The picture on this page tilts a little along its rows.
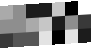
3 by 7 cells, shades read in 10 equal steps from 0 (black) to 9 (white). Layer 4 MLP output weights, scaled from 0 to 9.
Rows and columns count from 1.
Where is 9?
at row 1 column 7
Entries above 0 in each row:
6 7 6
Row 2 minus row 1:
-1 0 5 6 -6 5 -7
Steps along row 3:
up same up down up down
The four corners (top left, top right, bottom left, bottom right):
6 9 2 1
